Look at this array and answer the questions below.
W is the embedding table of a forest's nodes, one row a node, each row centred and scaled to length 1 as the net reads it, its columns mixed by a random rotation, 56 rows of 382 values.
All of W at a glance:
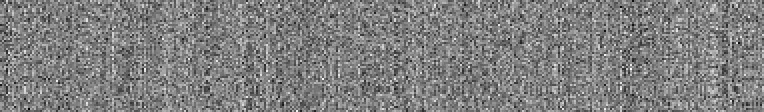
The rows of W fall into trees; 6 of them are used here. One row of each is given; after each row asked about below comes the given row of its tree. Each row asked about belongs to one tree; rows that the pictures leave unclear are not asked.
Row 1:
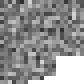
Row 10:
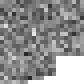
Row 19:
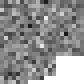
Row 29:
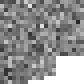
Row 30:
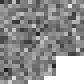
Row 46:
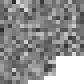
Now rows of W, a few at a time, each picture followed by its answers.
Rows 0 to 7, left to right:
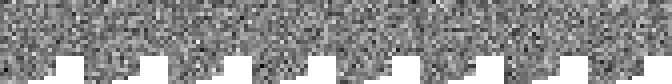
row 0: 30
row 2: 19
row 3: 19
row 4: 46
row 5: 46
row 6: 29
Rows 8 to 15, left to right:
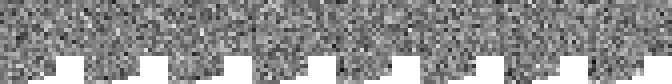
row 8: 1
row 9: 10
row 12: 30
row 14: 29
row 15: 30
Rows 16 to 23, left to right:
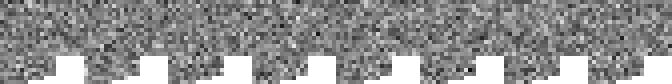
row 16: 1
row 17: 46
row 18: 10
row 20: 1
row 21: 19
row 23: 10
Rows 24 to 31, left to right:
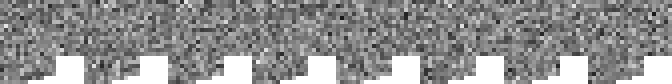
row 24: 10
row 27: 10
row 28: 46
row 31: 29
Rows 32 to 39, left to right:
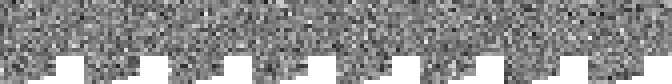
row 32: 46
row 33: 10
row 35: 46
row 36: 46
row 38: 29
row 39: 10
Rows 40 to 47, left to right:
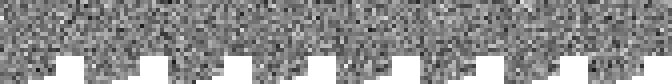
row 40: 19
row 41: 46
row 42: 30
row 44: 46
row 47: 30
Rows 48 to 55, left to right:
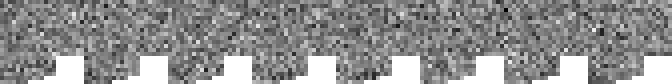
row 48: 1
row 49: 29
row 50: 19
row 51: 10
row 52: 10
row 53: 46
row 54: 10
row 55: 29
